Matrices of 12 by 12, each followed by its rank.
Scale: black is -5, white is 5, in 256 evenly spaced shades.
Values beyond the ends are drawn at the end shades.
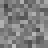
full rank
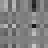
one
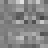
two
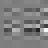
one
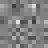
two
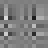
one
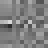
two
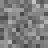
full rank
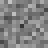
full rank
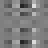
one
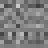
two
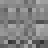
two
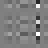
one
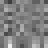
two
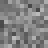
full rank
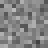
full rank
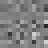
two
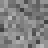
full rank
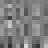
two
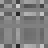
one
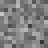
full rank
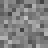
full rank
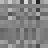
two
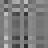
one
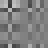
one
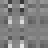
one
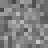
full rank
